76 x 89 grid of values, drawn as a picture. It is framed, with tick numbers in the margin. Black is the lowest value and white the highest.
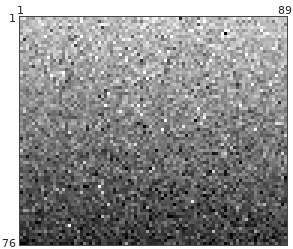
No regular stripes run through it. There is an overall slope up to the top. The histogram is bell-shaped. Fine speckle covers the field. On average the colour sits 50% of the way up the scale.
